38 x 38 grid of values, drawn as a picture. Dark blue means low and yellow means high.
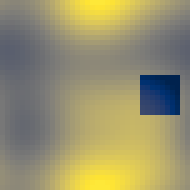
Stripes: none. Ninth with the highest average: bottom middle. Ninth with the lowest average: middle right. Odd patch: lower, in the middle right. Roughest part: middle right.
